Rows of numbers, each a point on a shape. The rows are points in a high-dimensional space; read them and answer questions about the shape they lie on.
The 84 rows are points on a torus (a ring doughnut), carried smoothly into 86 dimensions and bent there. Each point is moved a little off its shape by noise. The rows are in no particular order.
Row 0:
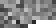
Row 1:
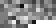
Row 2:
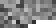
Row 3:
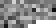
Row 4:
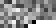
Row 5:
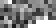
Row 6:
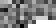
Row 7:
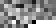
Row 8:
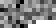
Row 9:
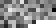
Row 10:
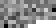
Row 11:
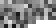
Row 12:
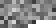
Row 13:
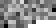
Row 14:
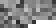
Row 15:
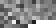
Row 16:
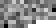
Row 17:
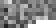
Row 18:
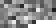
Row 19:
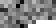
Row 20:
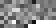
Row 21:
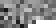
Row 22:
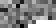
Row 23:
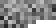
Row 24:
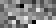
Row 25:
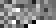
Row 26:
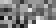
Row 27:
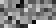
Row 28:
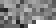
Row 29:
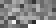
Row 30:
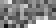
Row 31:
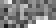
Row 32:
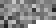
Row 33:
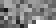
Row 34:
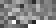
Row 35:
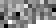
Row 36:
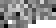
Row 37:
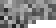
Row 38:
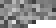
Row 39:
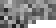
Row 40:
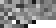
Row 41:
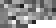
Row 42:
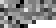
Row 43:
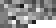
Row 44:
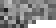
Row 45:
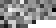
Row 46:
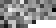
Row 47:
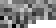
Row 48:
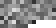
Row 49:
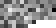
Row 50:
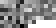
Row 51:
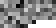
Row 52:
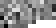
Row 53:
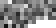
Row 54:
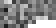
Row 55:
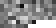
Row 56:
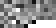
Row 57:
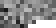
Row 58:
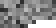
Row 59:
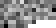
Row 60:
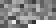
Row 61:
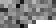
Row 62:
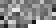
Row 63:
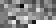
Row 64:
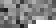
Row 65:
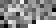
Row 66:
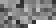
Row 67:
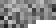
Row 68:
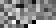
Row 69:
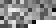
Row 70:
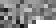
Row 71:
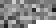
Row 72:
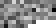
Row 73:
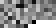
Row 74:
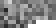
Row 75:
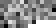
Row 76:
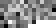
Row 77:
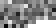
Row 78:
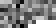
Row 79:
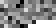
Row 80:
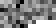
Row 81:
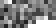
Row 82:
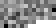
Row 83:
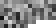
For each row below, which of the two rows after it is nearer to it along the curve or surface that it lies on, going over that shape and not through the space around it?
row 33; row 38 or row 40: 40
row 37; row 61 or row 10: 10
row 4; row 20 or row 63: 20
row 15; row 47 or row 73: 73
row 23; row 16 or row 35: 16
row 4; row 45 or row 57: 45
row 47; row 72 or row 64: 64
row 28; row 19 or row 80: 19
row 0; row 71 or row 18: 18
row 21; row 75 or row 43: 43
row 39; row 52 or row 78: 52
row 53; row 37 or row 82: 82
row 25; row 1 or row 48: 48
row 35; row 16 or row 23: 16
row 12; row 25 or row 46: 25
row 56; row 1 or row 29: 29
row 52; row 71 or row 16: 71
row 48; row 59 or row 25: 25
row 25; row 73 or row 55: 73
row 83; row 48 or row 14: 48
